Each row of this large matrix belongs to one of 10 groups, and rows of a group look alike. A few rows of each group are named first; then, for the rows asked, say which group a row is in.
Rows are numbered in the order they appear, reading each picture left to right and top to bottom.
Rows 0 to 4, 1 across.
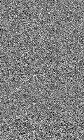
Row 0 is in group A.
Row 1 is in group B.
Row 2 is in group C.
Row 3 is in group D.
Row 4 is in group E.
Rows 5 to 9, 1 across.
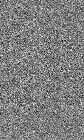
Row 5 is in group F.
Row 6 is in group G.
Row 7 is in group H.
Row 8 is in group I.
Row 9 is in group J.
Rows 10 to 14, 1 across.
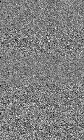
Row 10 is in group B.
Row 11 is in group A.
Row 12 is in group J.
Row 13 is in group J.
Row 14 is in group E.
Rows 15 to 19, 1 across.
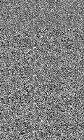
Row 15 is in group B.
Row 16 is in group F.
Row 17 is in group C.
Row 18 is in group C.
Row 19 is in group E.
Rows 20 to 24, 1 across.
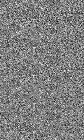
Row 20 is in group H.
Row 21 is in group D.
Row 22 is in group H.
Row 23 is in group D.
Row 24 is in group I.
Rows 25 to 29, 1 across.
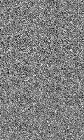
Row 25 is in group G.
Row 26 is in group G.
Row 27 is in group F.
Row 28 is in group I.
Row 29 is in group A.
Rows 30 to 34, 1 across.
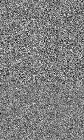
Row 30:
H
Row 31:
G
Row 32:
D
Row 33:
J
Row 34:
B
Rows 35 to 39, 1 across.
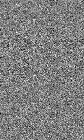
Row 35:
D
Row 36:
E
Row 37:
C
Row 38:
H
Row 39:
B
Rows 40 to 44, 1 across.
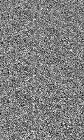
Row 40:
F
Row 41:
G
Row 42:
F
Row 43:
E
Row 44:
H
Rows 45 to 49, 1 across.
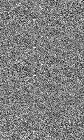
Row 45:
D
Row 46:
F
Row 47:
F
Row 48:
C
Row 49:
H
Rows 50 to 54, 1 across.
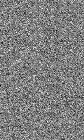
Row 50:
G
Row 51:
G
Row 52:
D
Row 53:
H
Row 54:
C
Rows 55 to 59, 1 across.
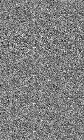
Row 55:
E
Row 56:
F
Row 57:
H
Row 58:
J
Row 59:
F
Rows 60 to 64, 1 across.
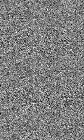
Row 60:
C
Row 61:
G
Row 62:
E
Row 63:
H
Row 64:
H
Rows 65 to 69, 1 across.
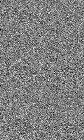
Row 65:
A
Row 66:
B
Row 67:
D
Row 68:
J
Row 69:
E
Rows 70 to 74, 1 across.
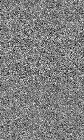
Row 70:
I
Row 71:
C
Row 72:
E
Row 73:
J
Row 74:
G
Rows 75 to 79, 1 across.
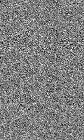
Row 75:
J
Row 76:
G
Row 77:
B
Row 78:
I
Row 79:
G
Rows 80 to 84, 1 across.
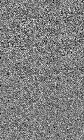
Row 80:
H
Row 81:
C
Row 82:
E
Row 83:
B
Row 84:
A
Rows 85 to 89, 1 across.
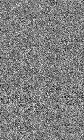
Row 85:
D
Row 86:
H
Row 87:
B
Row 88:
I
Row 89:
I
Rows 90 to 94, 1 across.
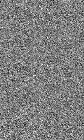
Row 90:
E
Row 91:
C
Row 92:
F
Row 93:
H
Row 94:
G
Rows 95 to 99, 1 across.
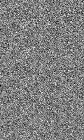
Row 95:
H
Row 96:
J
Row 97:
E
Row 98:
B
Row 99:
G
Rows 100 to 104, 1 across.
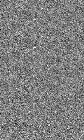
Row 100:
F
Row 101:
F
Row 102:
I
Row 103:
C
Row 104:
A
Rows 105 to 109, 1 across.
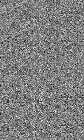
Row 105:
H
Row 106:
G
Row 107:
A
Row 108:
E
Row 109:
E
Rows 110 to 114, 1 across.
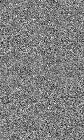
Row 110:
J
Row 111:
G
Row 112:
I
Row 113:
D
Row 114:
H
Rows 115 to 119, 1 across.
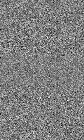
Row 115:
H
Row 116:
C
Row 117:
B
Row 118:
A
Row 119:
H
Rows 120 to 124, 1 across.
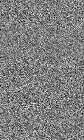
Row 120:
A
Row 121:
B
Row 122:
C
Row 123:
H
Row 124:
C
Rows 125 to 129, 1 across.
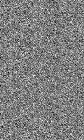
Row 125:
G
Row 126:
I
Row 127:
J
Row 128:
B
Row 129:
G
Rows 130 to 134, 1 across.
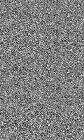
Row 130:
A
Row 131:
G
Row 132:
A
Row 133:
I
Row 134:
A
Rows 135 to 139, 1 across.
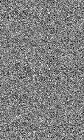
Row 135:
A
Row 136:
D
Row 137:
E
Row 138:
A
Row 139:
D
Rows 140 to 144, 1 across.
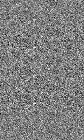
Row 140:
D
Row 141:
F
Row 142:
I
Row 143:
F
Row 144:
B
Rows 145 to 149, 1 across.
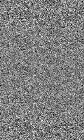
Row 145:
C
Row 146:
E
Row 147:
F
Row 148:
C
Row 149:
E
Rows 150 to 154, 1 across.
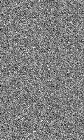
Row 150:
G
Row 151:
J
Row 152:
A
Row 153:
B
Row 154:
F
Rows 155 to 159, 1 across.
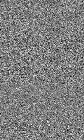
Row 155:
C
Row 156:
H
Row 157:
C
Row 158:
D
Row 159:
A
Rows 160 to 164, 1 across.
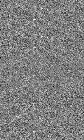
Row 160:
F
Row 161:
F
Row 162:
J
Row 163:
H
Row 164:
D
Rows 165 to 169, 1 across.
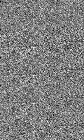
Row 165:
B
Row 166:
H
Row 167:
H
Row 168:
H
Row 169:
E
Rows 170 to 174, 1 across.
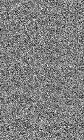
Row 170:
D
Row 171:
B
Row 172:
C
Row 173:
I
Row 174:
E
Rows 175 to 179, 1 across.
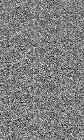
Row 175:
E
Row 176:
D
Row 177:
G
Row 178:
C
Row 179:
G
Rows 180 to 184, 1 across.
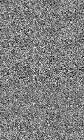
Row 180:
C
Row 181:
C
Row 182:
E
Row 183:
J
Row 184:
I
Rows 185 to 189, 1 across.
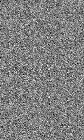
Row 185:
I
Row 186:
C
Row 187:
A
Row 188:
A
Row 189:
G
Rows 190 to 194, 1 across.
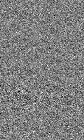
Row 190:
A
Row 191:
D
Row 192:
I
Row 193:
F
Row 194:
J
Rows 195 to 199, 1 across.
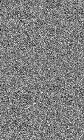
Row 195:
I
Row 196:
B
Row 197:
A
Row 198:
F
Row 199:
A
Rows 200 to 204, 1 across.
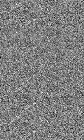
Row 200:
D
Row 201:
I
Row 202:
B
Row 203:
F
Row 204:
D
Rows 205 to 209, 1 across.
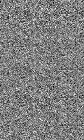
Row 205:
E
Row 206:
C
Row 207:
E
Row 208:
E
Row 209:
G
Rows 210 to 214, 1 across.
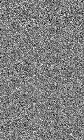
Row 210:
H
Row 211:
B
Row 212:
F
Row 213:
D
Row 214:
G
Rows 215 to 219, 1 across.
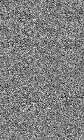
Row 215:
I
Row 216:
C
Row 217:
C
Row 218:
H
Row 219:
A
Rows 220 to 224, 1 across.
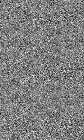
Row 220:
E
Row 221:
I
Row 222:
H
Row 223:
I
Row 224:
H
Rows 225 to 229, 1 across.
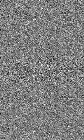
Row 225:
F
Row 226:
B
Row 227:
E
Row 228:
G
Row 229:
J
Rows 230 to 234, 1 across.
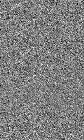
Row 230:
D
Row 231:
H
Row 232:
F
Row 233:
J
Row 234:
C
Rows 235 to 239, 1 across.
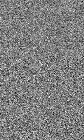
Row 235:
C
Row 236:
I
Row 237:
D
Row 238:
A
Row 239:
H
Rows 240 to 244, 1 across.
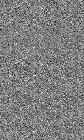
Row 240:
G
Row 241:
J
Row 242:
F
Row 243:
E
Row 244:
I
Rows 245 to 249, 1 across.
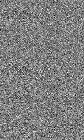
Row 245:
A
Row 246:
B
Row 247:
A
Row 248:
C
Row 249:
D
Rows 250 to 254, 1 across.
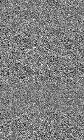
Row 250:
J
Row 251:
F
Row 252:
E
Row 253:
J
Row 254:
G
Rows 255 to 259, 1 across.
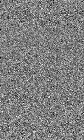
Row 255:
E
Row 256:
H
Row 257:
B
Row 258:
A
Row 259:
D
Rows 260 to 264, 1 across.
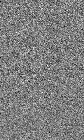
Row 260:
B
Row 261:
H
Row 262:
I
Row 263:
G
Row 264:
H
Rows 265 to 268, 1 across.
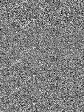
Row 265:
H
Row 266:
J
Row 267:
D
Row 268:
D
